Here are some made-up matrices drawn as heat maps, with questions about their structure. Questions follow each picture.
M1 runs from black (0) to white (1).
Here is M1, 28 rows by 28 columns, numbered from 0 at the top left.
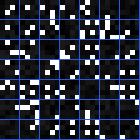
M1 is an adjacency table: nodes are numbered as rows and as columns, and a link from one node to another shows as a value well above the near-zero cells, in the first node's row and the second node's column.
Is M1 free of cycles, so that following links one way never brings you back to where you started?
no
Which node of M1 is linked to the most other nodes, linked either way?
node 17
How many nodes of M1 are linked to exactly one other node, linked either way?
2
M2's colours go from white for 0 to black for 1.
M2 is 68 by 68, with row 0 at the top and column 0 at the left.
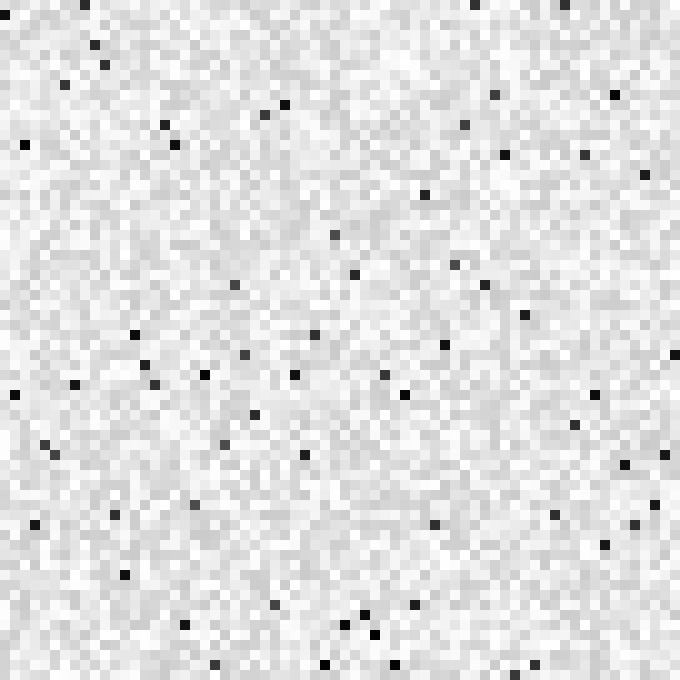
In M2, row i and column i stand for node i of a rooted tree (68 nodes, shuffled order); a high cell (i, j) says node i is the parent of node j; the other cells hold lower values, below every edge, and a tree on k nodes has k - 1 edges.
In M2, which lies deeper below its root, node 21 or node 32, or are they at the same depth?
the same depth
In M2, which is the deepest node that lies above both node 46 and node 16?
12
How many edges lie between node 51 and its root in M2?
5
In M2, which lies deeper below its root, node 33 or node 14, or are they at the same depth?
node 14
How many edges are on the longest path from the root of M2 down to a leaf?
40
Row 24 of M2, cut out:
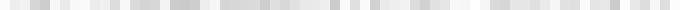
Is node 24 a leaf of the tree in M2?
yes
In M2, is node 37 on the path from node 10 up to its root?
no
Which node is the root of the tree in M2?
54
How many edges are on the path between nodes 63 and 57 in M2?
7
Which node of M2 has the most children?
66
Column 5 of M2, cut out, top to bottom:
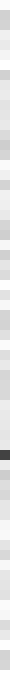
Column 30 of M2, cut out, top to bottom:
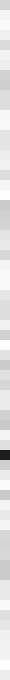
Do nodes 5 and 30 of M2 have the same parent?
yes
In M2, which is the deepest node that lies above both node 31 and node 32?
66
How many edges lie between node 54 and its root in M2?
0
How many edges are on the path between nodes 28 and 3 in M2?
5
